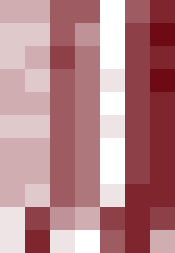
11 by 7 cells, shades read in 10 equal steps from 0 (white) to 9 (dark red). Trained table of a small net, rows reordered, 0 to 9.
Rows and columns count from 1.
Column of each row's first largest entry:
7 7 7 7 7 7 7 7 6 6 2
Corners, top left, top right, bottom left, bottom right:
3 8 1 3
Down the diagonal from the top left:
3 2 7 5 0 7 8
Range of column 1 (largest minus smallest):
2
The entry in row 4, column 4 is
5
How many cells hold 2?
7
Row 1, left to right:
3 3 6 6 0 6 8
